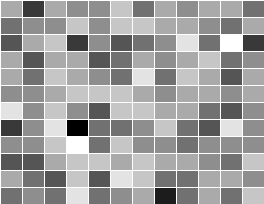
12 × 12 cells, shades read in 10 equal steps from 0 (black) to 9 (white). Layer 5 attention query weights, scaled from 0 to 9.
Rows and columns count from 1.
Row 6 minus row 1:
-1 3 0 2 2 0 2 -1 1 0 -1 2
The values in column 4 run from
0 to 9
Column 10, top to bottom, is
6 5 4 7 6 6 4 3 5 5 6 6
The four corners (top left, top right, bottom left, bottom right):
6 4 4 7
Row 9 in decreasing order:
9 7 7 5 5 5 5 5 5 5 4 4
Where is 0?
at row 8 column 4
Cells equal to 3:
12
